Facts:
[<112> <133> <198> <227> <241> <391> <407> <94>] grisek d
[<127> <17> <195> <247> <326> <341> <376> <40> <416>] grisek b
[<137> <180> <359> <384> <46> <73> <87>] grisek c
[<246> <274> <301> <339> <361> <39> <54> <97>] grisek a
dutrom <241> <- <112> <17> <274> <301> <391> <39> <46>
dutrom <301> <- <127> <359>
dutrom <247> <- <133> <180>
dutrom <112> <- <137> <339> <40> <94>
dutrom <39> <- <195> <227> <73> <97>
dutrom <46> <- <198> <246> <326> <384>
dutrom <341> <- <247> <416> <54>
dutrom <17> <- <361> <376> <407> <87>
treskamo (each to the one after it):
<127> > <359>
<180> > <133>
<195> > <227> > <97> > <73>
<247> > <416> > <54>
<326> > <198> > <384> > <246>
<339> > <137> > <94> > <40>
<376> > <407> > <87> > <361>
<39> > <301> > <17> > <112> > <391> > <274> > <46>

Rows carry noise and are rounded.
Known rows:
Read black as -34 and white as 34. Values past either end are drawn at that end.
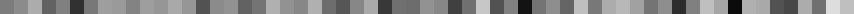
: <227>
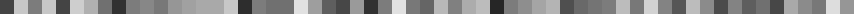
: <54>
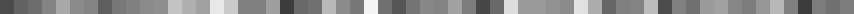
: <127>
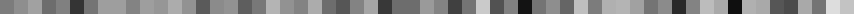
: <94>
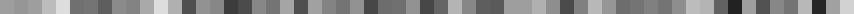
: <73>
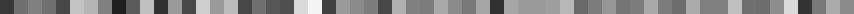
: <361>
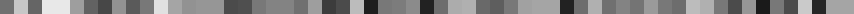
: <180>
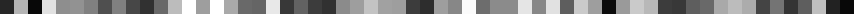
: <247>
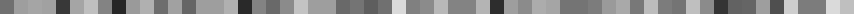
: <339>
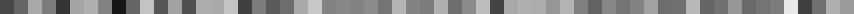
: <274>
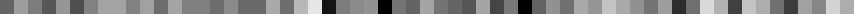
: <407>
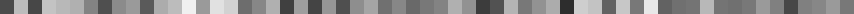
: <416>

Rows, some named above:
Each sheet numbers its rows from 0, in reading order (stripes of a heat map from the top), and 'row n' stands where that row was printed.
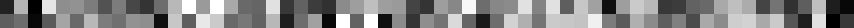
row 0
<247>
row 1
<17>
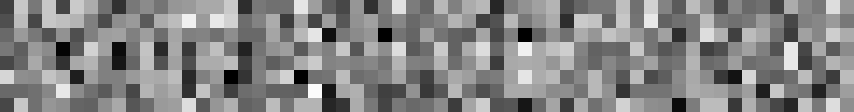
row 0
<54>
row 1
<416>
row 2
<407>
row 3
<39>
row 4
<274>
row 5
<46>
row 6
<87>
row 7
<133>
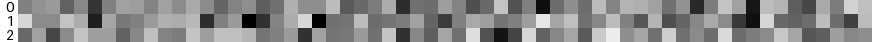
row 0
<391>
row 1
<46>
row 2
<376>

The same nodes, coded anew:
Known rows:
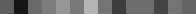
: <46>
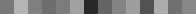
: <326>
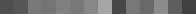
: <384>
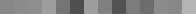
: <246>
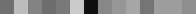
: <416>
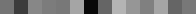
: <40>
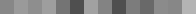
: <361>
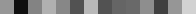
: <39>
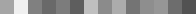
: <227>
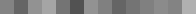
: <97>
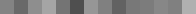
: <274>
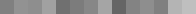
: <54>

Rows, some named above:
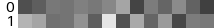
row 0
<87>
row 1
<241>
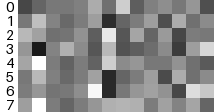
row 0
<180>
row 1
<376>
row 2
<241>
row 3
<301>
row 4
<407>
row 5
<376>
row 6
<247>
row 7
<133>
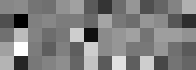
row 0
<17>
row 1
<137>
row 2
<416>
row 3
<407>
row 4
<112>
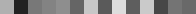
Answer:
<112>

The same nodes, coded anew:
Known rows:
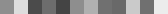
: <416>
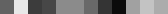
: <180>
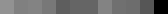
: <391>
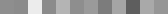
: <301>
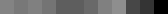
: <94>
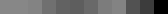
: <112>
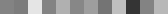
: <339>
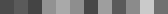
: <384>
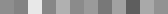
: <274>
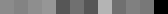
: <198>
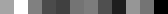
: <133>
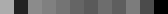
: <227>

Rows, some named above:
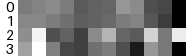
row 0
<407>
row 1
<112>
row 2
<247>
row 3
<133>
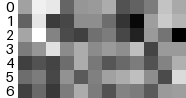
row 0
<54>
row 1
<180>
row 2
<133>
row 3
<361>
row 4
<137>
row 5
<376>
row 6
<87>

